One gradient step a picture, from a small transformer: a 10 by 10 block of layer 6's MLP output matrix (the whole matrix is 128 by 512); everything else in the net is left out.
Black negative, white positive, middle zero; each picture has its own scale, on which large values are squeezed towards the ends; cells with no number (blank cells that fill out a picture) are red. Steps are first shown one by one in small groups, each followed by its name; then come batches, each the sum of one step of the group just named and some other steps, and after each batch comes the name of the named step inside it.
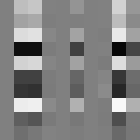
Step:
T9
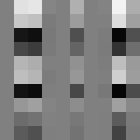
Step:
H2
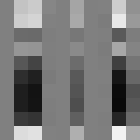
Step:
H2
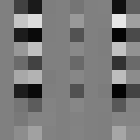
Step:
H2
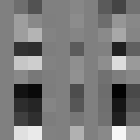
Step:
T9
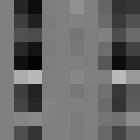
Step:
H2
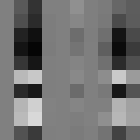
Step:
H2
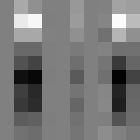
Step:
T9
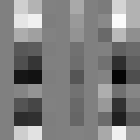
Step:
T9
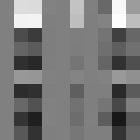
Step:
H2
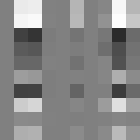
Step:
H2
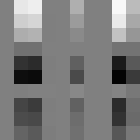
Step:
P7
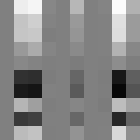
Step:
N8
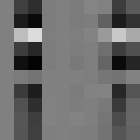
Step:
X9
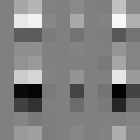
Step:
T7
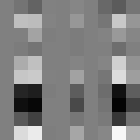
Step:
T7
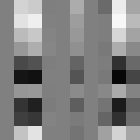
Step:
P7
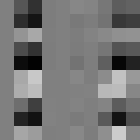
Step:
X9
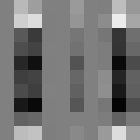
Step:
P7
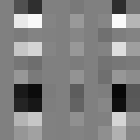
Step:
T7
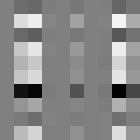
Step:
T7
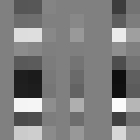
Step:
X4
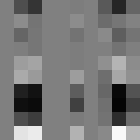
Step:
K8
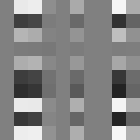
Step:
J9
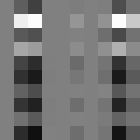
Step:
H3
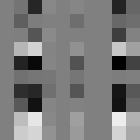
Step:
J9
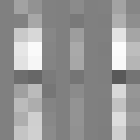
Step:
J9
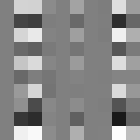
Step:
J9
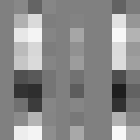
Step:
J9
